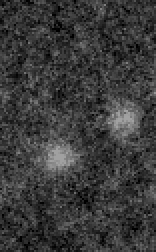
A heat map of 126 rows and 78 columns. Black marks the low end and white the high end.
Odd rows or columns: none. Slope: none. Grain: blotchy. Average level on the scale: 20%. Bumps: two. Stripes: none.
